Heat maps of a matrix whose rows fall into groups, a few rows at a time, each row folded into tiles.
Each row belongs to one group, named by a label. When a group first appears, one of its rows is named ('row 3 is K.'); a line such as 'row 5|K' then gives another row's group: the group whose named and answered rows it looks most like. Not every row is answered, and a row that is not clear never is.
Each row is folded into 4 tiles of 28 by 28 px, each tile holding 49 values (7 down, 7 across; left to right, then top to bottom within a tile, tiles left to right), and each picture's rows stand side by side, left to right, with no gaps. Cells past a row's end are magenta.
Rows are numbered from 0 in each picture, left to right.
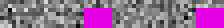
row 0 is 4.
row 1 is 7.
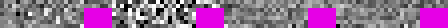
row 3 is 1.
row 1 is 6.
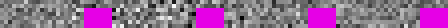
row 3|1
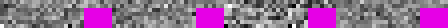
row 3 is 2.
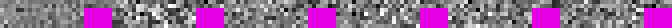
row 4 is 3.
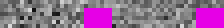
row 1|1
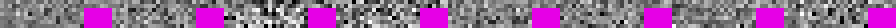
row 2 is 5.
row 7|6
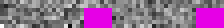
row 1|5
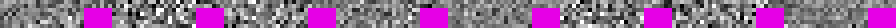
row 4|6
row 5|3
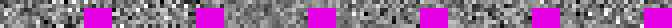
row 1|4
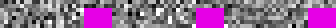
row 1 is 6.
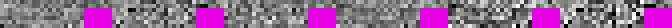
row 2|5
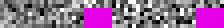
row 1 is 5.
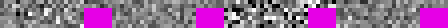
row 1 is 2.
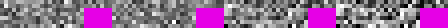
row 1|3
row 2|1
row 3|1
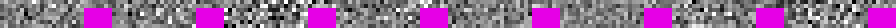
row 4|7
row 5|2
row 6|3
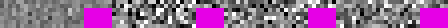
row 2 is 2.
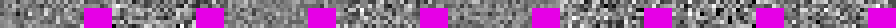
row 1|1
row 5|7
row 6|6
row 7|7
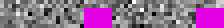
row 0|6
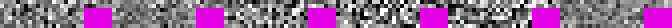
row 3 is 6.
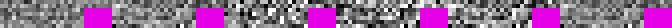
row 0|3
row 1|1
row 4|1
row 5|1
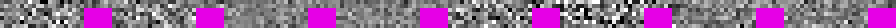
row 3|5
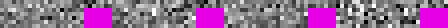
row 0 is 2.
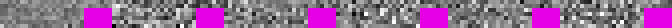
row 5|3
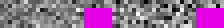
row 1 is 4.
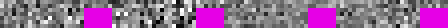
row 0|5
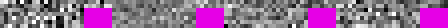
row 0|7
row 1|2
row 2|1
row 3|3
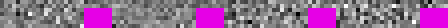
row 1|1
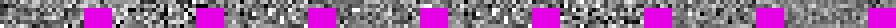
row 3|7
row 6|6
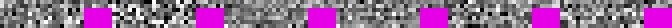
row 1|4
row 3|3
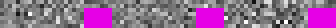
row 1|7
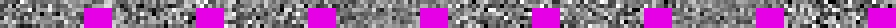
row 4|7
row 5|3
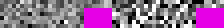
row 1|4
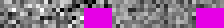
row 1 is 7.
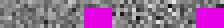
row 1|2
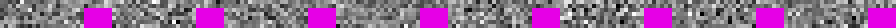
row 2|2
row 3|1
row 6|6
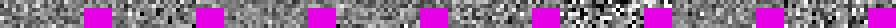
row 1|6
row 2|5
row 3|1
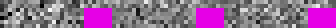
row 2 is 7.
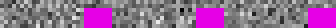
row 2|6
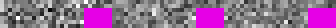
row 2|3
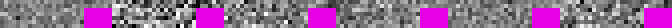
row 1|1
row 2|3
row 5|3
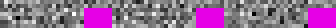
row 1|3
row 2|6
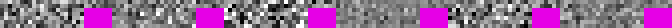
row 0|2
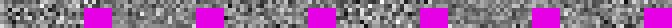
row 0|4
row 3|4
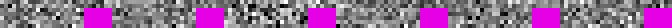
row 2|2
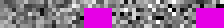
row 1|2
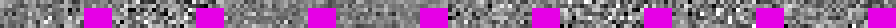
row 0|5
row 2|3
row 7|1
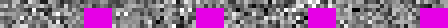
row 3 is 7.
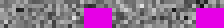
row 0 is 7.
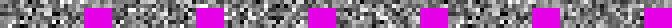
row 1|7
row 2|4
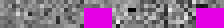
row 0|6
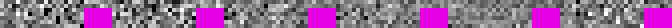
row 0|6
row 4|1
